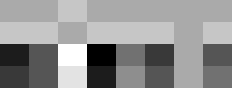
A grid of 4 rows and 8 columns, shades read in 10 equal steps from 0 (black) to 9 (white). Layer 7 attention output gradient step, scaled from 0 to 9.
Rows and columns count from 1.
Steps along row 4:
up up down up down up down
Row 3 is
1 3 9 0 4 2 6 3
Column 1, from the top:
6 7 1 2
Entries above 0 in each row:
8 8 7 8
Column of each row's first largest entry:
3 1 3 3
